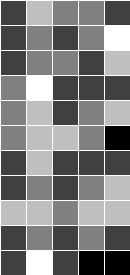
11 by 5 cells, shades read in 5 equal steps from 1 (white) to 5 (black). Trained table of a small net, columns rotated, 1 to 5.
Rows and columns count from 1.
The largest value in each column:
4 3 4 5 5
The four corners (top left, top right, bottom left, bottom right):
4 4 4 5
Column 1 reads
4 4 4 3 3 3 4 4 2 4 4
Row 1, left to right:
4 2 3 3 4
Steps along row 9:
same up down same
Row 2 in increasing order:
1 3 3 4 4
